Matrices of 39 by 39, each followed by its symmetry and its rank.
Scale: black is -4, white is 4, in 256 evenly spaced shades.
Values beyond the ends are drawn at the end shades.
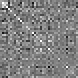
symmetric, rank five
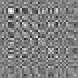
symmetric, rank three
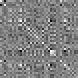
symmetric, rank five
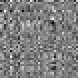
neither, rank five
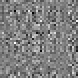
neither, rank five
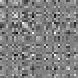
symmetric, rank three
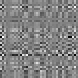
neither, rank three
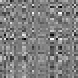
neither, rank three
